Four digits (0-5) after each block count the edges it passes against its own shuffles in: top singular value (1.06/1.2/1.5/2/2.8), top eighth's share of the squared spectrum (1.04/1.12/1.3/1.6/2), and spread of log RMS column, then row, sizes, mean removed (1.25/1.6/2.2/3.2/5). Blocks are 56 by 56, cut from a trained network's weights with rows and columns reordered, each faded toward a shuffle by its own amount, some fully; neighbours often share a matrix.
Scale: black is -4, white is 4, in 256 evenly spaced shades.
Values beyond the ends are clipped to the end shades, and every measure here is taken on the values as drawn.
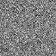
3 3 1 1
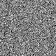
0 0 0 0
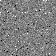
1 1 0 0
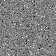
0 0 0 0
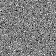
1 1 0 0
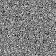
1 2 0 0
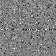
2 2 0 1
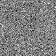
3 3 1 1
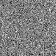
1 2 0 0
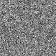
0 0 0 0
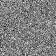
0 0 0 0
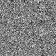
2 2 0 0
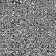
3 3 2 1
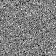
0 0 0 0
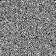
1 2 0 0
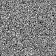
1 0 0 0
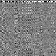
3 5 1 2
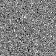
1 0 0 0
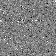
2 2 0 0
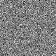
2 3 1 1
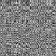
4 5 3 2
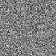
3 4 2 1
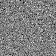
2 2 0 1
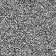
2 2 0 0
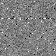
2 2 0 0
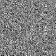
3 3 2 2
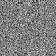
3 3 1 1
